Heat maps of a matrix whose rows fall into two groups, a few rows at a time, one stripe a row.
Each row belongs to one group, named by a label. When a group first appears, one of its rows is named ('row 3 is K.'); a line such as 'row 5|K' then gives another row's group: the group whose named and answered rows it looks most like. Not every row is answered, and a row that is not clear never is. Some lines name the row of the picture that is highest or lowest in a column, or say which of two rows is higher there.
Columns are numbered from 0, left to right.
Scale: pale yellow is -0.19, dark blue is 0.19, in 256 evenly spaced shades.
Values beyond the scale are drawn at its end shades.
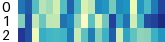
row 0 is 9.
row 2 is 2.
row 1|9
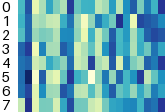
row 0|2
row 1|9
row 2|9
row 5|9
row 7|9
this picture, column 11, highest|1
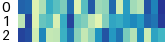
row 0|2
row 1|9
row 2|9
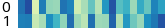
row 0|9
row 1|2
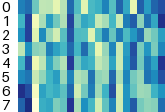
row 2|9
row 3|2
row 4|2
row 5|2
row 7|2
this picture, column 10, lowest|2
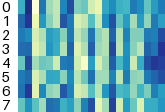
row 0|9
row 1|9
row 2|2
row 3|2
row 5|2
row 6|9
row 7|2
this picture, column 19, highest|4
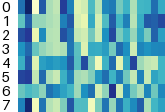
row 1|9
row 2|9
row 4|2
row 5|9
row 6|2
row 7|9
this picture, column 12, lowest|6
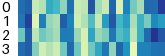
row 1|9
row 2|9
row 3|9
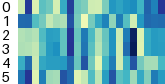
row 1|9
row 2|2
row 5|9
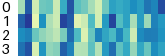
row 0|9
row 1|9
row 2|9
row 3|9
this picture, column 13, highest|1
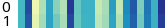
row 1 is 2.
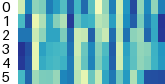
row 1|2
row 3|2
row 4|2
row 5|9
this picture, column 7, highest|1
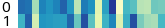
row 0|2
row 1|2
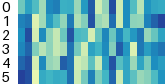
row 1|2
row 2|9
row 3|9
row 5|2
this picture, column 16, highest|2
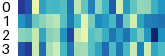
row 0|2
